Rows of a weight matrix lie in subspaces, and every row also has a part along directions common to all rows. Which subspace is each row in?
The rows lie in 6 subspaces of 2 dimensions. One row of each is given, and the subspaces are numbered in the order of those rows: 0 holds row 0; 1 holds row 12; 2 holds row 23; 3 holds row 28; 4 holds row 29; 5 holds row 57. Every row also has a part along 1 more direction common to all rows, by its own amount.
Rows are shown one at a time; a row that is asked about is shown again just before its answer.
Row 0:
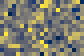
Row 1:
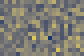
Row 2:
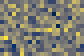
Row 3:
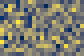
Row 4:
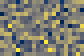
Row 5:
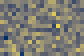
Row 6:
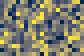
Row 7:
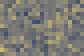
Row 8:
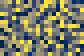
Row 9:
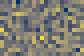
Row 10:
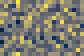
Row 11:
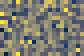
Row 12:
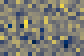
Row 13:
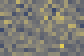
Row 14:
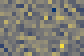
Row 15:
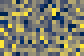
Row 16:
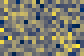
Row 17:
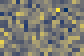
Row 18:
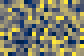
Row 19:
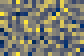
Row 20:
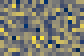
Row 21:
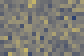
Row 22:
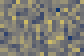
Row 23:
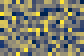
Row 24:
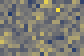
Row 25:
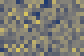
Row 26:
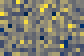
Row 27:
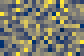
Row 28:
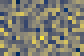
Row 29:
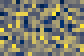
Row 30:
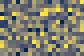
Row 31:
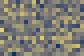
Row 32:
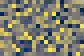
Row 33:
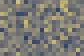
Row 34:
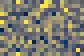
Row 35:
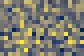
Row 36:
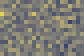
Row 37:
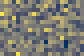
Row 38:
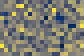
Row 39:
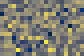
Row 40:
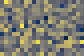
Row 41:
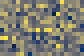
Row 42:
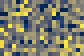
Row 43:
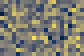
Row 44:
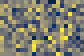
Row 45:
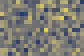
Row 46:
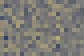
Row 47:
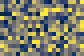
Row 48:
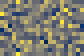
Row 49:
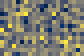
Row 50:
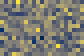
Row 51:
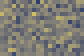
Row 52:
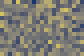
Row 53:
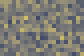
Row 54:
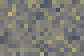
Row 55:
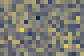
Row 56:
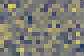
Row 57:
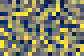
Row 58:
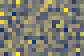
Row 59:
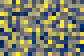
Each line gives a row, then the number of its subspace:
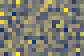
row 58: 4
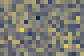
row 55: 3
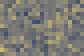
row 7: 0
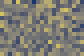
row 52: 1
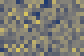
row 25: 0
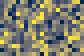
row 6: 0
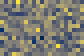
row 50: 3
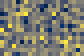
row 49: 2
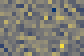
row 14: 2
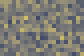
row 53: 3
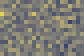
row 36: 3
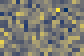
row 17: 0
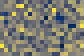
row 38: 2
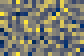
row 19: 5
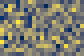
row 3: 4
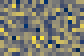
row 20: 3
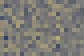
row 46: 4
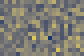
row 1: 5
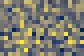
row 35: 1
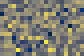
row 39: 5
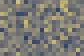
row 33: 1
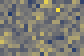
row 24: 0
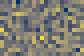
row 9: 3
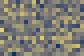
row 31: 3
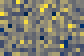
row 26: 2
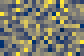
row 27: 5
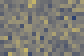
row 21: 1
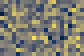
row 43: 5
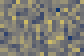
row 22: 0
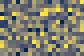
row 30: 2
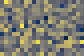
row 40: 1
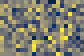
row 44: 5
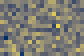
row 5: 4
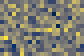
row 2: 4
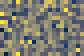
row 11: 4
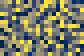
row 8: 5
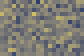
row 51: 3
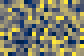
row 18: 1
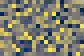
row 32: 5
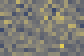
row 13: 2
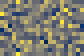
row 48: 5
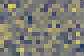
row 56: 4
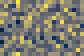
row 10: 4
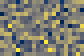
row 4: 5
